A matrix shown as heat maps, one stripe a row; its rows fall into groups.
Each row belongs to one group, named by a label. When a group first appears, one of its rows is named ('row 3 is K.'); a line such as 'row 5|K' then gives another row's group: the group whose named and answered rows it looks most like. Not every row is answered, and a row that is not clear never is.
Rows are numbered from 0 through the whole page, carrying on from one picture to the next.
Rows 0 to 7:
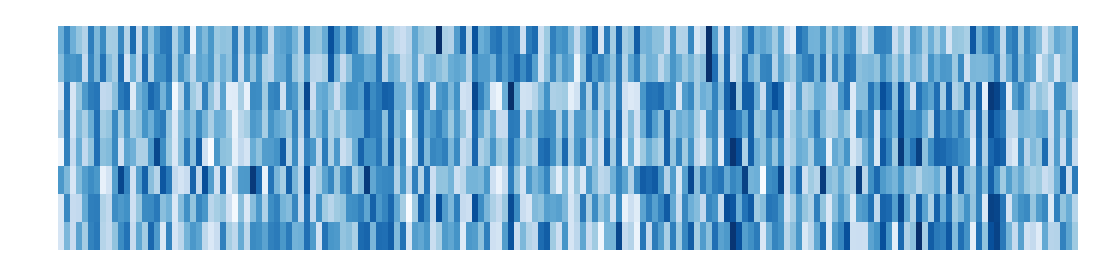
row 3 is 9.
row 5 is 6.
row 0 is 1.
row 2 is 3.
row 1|1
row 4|9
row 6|3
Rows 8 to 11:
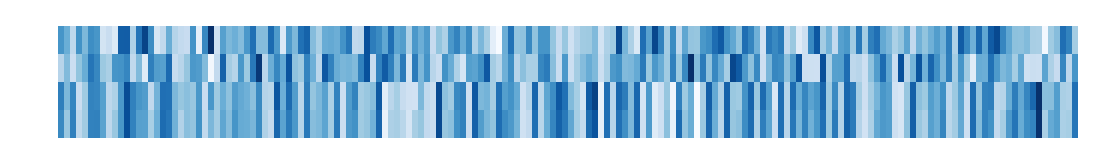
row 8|6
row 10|1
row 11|1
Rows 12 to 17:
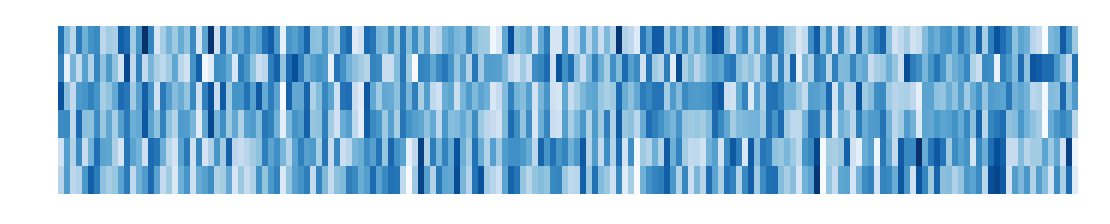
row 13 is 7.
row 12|6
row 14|6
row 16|9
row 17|3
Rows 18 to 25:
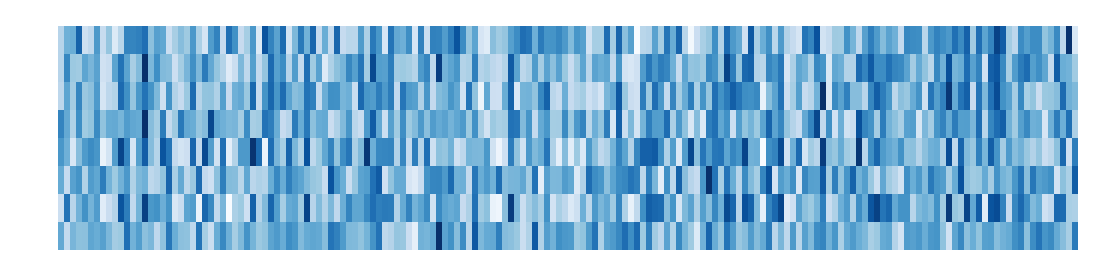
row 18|9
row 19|3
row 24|3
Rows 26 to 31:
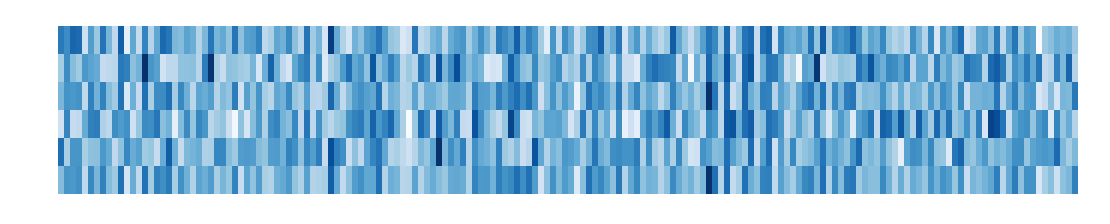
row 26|1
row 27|3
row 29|3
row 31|1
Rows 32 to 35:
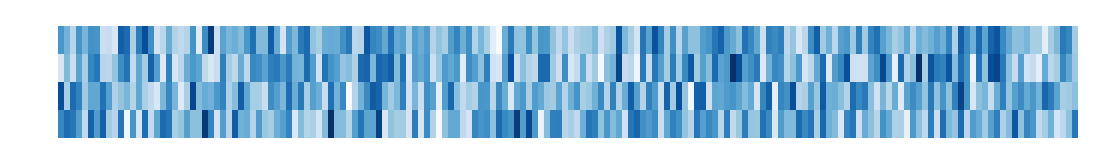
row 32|6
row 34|7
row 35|1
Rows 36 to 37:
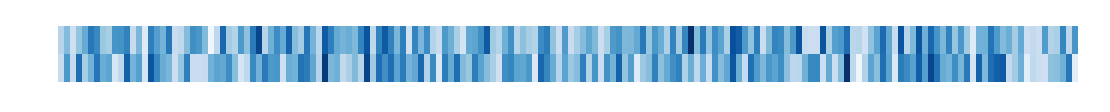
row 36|6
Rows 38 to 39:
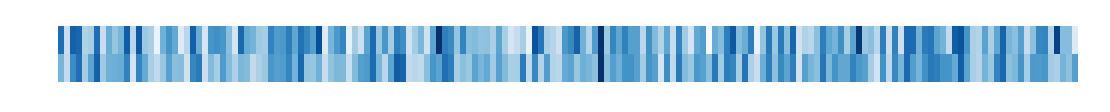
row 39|7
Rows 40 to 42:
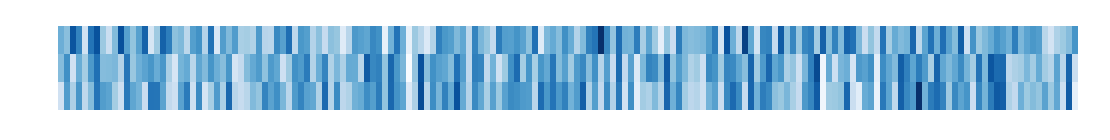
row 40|1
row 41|9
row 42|9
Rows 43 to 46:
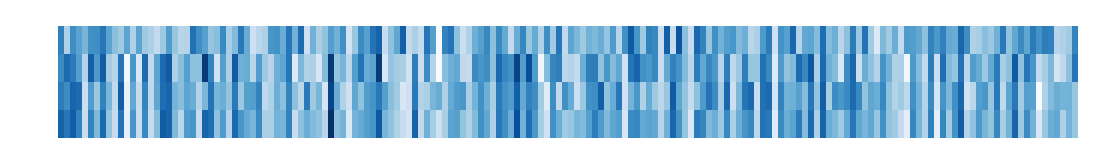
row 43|7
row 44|1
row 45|1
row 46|1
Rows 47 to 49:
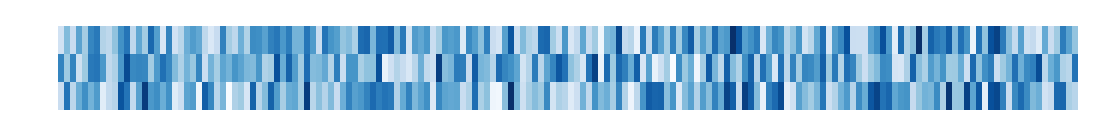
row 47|6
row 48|1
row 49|3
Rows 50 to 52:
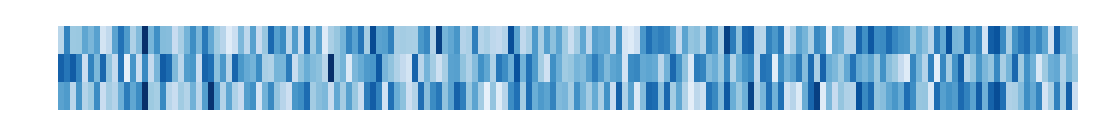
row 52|9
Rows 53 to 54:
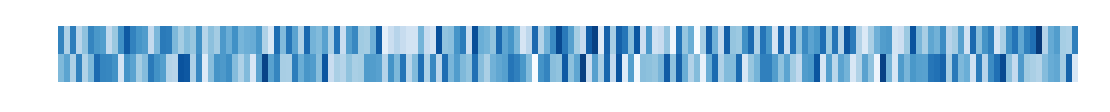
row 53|1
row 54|9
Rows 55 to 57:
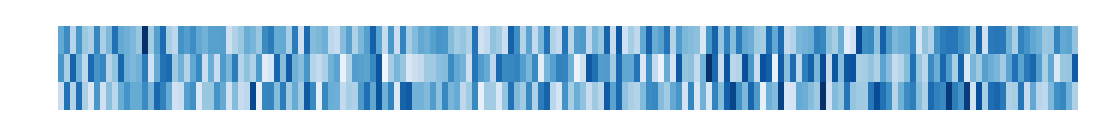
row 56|1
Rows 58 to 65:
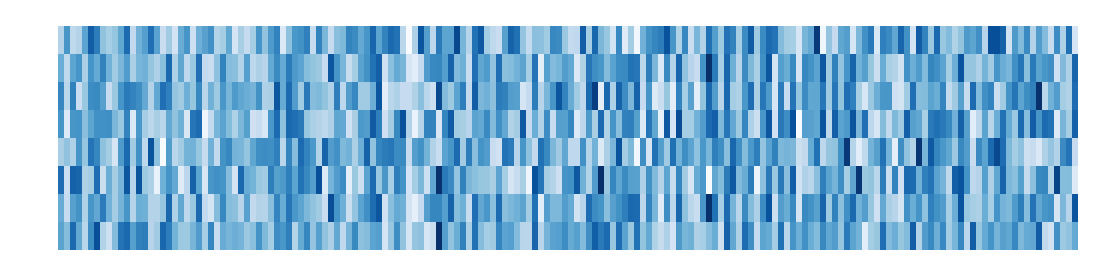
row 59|7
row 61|7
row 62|6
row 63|7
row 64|7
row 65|1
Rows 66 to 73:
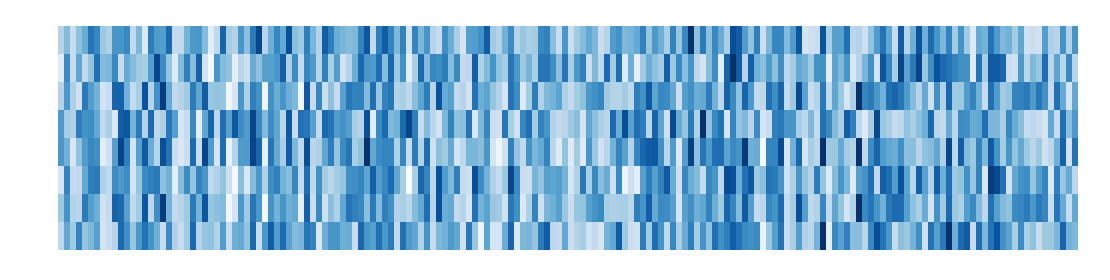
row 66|6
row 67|9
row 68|3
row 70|6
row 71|3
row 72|3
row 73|6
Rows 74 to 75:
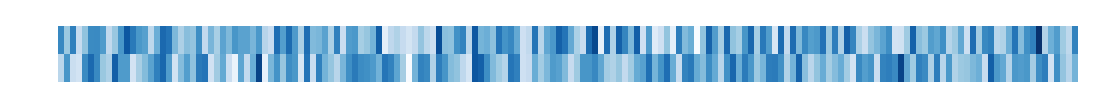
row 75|3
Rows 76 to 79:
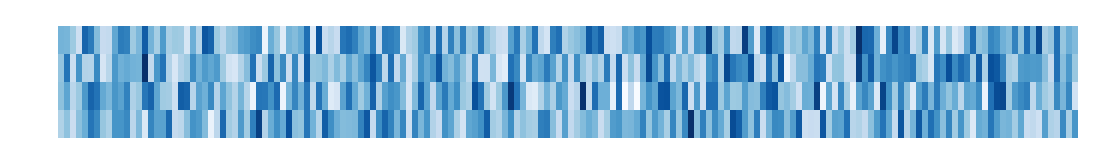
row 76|3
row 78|3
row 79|6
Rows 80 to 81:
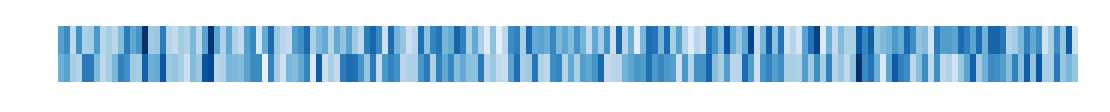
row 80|9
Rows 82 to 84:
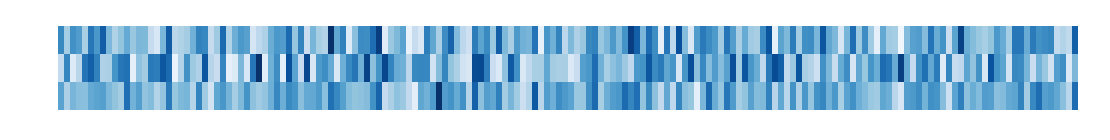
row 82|7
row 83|3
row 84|7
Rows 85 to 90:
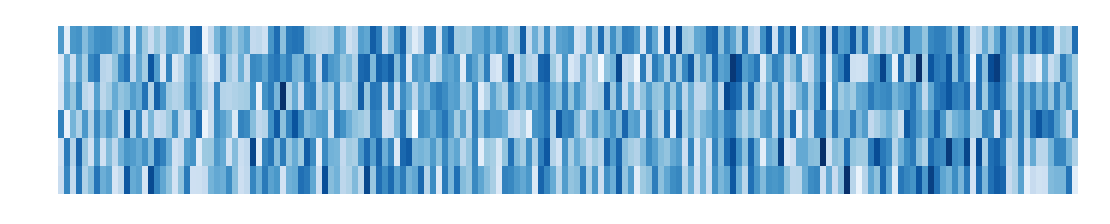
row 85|7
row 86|6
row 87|9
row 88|7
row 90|9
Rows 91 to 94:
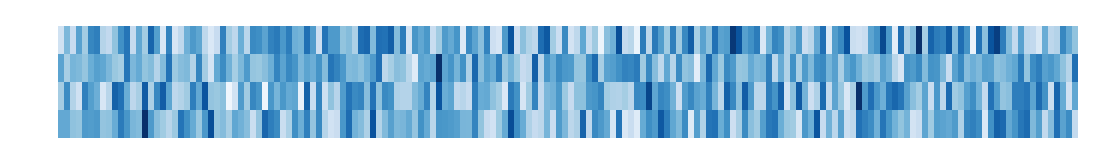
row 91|6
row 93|3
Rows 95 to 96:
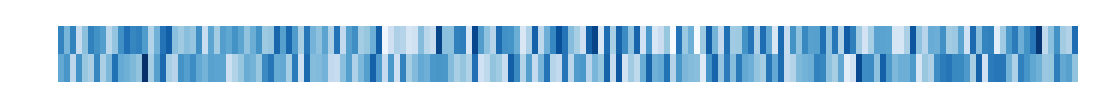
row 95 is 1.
